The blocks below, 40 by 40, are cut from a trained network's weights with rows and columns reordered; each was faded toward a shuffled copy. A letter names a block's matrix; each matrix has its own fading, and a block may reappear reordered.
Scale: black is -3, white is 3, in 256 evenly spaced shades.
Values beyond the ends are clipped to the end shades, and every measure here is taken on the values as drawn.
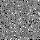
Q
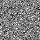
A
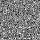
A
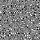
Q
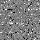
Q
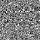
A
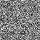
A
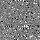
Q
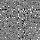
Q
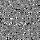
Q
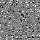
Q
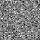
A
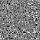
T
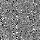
T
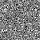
A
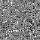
T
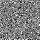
A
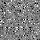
Q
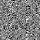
T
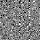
T
